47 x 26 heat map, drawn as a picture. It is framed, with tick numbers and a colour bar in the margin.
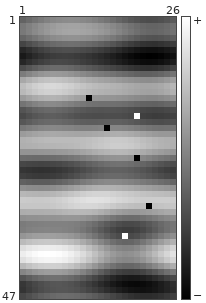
Ninth with the highest average: bottom left. Stripes: horizontal, repeating 5 times. Lone odd cells: 6, 2 higher and 4 lower than their neighbours. Ninth with the lowest average: top right.
